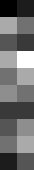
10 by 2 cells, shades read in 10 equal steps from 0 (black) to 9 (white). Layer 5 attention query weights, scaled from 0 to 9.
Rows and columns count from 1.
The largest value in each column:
6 9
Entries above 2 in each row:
0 2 1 2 2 2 0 2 2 1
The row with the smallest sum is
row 1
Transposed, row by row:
0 6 3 6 4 5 2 3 4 1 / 1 4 2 9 6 4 2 5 6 3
